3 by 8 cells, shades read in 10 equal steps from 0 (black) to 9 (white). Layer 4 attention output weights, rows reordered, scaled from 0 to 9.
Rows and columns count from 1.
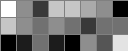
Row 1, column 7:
5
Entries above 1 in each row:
7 8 4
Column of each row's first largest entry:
1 1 8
